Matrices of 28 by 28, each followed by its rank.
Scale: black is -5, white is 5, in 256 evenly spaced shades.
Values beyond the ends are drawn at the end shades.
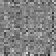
five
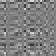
two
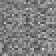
five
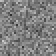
full rank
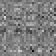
five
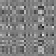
two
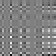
one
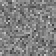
full rank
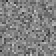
full rank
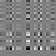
one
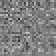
five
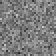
full rank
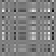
one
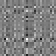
two
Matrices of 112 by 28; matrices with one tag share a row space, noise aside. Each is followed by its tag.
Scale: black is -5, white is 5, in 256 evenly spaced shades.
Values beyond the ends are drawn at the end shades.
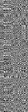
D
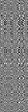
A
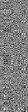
D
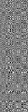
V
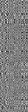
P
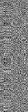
D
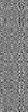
A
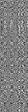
A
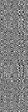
A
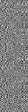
P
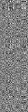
V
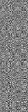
V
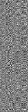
V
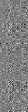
V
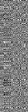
D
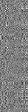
P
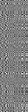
P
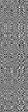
A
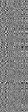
P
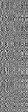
P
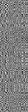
P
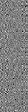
P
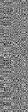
D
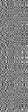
P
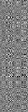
V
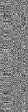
D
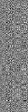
V
